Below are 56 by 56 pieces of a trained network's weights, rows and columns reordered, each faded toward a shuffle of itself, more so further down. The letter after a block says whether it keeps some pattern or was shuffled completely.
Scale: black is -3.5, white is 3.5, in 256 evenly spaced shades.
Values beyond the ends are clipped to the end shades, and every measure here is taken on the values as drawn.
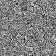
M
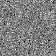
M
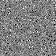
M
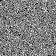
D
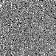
M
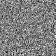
M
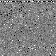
M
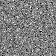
D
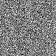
D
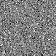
M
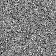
D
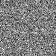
D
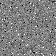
D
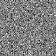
M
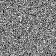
D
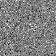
M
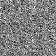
M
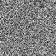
M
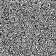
D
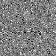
M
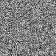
M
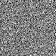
M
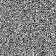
M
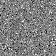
D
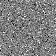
D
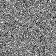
D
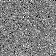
D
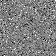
D
